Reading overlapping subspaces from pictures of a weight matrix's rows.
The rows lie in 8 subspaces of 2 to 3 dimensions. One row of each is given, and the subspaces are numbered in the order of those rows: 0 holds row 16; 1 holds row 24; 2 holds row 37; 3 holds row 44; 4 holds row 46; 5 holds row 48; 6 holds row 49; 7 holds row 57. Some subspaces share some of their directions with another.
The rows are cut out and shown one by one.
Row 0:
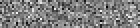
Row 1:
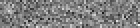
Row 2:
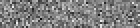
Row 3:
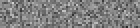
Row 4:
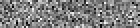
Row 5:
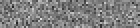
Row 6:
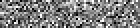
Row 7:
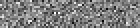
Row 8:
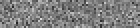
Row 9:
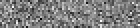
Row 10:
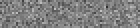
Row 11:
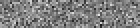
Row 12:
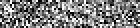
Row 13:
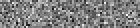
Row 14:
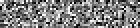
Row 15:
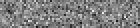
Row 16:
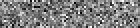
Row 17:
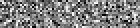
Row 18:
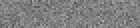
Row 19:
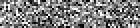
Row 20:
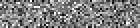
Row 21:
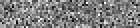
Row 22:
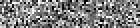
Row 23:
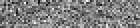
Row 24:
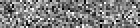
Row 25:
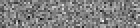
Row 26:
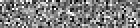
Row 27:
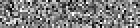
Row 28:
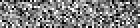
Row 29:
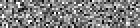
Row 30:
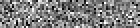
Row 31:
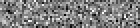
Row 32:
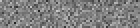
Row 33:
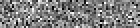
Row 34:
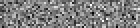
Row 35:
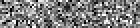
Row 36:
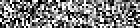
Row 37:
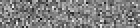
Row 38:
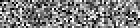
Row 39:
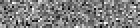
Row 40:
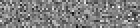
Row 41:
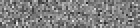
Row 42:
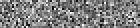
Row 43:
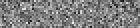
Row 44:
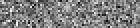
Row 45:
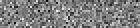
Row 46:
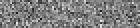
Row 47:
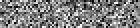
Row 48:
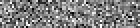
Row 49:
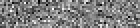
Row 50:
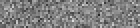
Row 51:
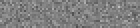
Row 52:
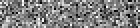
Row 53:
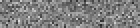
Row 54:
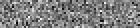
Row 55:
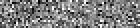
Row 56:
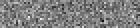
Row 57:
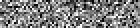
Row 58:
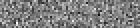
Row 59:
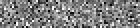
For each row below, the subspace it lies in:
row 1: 1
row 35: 3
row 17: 3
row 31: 1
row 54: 5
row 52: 4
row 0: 4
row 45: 7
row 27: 2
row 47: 7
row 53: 7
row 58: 1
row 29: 0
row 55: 6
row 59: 7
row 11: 0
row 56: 5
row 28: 0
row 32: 7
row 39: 2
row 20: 0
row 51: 3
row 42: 2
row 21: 4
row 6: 7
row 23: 6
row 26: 2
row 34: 5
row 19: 6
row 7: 0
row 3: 2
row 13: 2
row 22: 6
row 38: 2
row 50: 4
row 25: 5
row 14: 2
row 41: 1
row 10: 4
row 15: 1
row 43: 0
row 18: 0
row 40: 3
